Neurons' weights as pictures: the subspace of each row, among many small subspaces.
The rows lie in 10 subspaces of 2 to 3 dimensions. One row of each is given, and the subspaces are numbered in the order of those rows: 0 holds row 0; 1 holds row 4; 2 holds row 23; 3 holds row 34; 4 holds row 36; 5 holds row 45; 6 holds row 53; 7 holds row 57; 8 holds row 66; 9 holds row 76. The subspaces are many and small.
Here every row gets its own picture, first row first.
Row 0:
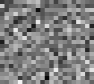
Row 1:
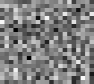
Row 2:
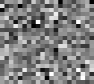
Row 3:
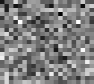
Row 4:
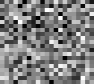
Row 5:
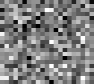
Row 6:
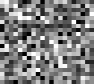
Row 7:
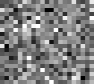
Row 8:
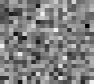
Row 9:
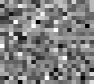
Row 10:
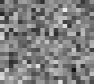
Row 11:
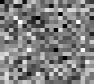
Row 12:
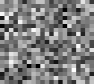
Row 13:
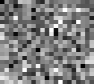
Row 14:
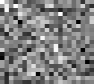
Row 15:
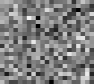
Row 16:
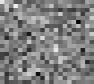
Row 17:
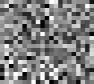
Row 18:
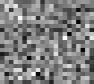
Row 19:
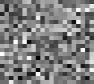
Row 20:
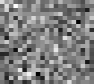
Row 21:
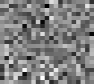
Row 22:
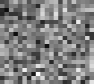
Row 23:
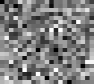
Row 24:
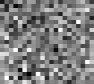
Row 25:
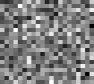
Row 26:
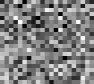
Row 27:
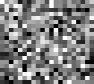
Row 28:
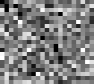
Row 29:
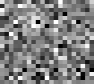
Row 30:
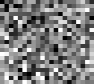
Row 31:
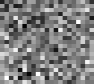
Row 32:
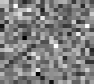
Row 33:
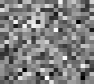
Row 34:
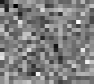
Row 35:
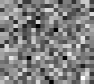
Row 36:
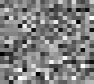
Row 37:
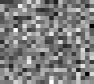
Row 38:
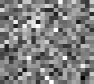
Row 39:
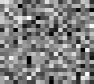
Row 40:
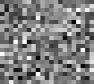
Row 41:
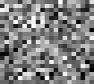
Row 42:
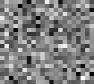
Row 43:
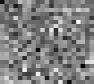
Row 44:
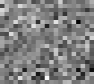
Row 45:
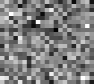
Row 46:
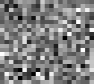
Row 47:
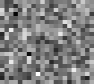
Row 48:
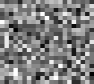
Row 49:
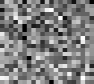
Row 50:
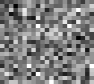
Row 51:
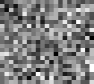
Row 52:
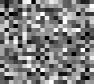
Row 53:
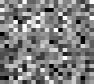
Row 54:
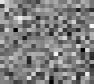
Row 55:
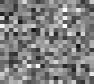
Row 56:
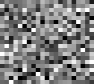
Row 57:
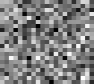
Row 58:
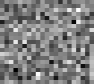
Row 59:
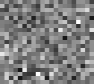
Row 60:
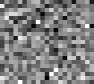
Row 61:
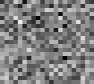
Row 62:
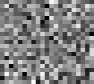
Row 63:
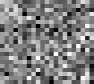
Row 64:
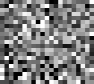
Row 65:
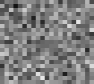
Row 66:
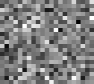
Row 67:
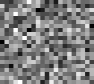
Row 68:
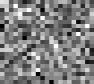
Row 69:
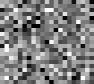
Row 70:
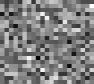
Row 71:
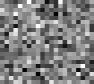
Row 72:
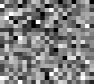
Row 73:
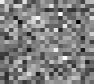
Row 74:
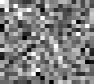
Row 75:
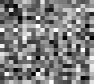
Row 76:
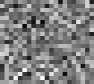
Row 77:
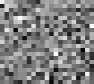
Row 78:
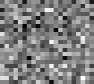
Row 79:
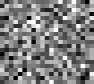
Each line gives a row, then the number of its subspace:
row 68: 3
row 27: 2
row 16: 1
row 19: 4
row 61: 1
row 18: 8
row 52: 4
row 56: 4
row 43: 2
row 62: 9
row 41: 7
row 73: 1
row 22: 0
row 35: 7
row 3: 3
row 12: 2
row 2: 5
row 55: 2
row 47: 2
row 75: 8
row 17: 9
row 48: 4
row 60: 5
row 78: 6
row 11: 1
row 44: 0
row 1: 4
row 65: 9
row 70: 4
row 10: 2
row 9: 0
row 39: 5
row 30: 6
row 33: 7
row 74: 3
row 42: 0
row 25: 5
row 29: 0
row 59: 8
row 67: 0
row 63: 7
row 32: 3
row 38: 7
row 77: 5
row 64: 9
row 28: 3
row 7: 8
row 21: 9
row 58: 4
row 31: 6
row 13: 2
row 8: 0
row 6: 1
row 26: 1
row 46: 8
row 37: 5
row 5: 6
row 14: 3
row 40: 4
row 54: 5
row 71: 0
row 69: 8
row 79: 9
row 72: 5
